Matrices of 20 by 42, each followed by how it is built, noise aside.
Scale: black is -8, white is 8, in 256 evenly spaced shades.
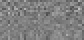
low rank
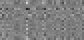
low rank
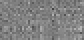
low rank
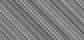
Toeplitz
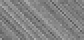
Toeplitz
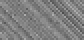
Toeplitz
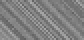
Toeplitz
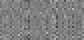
low rank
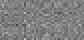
low rank
